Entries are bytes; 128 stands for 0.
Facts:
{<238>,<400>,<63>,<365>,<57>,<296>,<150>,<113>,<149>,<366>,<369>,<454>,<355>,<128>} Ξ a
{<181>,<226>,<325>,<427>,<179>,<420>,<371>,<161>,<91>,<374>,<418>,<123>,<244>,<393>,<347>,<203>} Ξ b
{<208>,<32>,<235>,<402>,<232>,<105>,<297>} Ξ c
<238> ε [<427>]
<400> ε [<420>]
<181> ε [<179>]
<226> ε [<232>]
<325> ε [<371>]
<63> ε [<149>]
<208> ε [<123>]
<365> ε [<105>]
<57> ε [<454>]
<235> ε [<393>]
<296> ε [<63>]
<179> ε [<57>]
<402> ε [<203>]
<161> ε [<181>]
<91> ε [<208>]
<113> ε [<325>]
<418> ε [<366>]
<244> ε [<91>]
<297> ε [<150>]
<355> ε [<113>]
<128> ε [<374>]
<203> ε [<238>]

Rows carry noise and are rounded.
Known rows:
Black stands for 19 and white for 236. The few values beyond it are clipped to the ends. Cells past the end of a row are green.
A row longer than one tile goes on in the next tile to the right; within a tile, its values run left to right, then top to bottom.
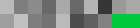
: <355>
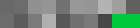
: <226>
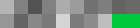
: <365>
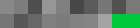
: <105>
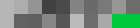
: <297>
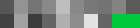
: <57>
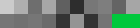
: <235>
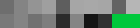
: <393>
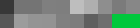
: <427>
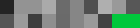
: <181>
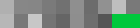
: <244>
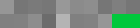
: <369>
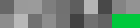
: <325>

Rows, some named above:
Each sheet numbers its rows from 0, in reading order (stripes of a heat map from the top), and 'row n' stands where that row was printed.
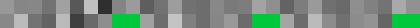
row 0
<113>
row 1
<123>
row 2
<123>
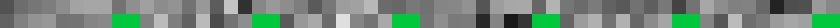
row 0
<203>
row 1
<113>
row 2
<238>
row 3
<393>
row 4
<366>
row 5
<208>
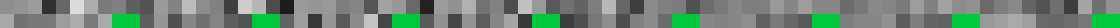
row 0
<150>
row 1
<161>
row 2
<179>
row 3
<181>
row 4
<232>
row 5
<347>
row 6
<347>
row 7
<418>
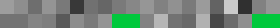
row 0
<32>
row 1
<113>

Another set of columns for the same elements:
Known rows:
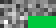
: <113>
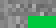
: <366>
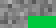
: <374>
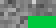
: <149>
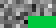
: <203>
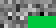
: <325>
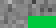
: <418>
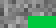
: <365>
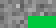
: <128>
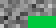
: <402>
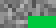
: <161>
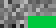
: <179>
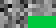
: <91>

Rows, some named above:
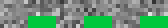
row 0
<226>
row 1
<297>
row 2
<232>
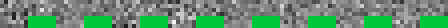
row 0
<238>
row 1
<420>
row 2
<179>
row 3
<113>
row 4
<420>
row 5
<393>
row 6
<105>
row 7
<355>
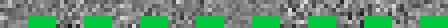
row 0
<123>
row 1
<179>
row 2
<150>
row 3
<427>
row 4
<32>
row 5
<181>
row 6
<238>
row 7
<393>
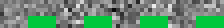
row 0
<400>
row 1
<181>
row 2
<208>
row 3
<235>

